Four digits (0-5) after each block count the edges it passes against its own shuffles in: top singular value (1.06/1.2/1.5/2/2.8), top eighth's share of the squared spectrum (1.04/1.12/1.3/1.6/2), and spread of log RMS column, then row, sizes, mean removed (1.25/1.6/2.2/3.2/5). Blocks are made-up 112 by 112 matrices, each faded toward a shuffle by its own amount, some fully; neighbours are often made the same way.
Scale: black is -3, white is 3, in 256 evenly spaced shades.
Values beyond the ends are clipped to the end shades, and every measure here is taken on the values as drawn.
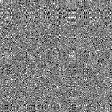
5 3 2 2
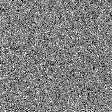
3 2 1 0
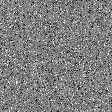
0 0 0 0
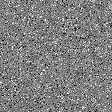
0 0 0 0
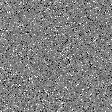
0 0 0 0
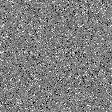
2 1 0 0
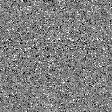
3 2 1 2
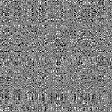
4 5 3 3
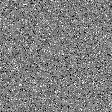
1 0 0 0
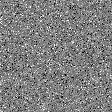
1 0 0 0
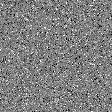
2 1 0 0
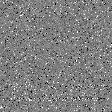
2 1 1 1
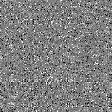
4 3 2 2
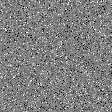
3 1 0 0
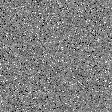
0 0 0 0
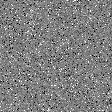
0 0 0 0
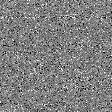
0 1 0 2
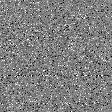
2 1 0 1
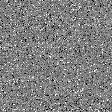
0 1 0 1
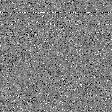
2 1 0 2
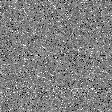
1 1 0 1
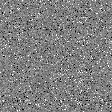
3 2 0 1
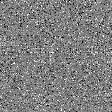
3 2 0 1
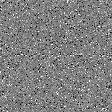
2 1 0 0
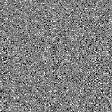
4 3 2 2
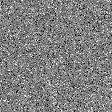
1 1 0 0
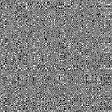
4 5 3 3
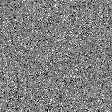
2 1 0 0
